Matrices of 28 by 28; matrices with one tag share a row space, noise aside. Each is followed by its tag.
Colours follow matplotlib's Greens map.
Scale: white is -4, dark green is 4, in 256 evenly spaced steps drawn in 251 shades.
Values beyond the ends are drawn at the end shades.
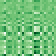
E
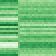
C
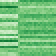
C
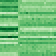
C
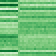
C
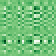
E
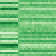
C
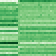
C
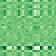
E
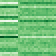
C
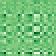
E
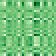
E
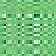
E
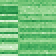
C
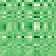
E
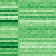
C
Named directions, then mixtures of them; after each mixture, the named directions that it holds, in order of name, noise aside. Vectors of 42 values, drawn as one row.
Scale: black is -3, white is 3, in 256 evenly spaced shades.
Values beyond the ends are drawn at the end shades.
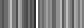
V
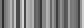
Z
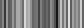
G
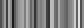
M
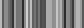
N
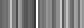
V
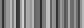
Z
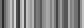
Z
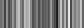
G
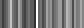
V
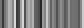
Z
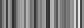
M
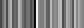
M, V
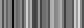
M, N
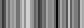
G, Z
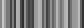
Z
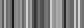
M, N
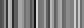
M, V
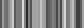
N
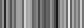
G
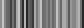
Z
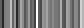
V, Z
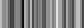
N, Z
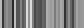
N, Z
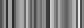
M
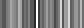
G, V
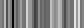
M, N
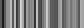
V, Z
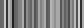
G, M
